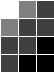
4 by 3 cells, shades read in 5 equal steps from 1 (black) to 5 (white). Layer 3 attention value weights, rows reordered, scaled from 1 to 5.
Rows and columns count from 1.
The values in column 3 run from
1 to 2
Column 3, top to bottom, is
2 2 1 1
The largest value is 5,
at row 1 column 1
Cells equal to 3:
2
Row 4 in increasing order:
1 1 2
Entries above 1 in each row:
3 3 2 1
